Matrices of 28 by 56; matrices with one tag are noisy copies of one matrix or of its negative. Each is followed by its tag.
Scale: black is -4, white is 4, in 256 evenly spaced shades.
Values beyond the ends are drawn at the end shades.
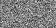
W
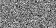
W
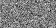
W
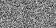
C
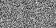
C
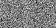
C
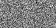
C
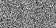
C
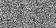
C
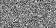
W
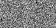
C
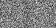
C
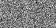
C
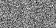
C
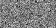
W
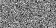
W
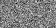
W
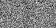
C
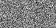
C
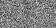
C
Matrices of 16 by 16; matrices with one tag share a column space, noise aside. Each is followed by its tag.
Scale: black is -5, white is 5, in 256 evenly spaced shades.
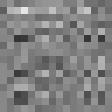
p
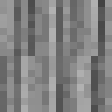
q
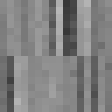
q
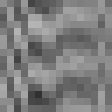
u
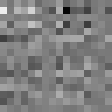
p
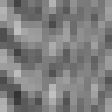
u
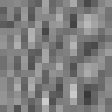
u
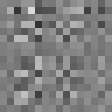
p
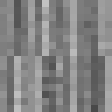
q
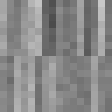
q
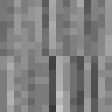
q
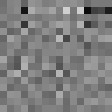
p
